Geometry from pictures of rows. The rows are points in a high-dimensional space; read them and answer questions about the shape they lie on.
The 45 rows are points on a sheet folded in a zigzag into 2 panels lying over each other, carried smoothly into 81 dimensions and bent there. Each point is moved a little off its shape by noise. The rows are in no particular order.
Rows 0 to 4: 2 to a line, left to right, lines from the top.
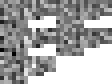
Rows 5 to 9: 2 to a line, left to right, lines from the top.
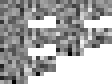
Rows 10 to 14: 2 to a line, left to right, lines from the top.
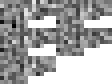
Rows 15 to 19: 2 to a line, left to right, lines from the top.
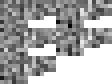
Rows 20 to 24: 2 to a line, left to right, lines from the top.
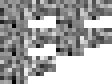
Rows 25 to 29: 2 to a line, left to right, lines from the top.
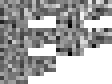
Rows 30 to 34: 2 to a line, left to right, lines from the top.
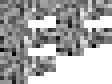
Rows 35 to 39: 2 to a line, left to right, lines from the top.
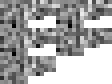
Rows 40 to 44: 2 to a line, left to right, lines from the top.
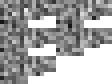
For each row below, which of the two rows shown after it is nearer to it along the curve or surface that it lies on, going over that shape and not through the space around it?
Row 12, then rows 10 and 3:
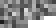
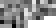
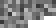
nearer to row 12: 3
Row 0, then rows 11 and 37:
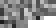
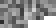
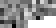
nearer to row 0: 37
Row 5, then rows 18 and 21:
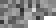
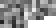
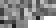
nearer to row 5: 21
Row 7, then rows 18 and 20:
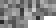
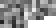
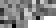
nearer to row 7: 20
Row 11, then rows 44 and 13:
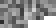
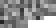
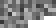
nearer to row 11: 13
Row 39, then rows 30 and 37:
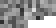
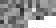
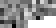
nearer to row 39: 30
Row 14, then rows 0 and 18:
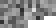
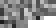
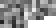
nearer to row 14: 0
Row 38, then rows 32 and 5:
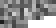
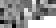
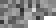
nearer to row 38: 32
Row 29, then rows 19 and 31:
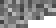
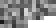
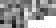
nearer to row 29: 19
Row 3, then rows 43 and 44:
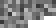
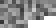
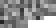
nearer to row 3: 43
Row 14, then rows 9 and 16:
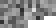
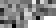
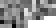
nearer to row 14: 9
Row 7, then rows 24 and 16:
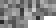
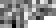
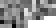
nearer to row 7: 24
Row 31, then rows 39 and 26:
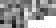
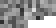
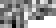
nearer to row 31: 26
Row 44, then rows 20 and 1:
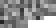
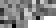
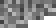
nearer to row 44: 20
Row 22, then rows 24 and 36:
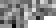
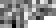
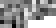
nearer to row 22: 24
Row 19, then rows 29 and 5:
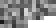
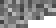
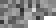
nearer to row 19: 29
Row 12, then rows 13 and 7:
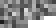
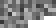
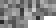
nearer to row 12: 13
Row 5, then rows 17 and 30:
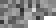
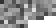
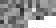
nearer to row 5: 30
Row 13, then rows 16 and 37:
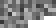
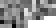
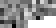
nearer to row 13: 16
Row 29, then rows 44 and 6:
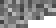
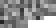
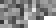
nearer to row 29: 6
